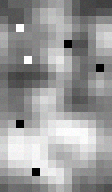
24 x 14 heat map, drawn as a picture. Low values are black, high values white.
The ninth with the highest average is the bottom middle. The texture is blotchy. Six lone cells stand out: two far higher and four far lower than their neighbours.
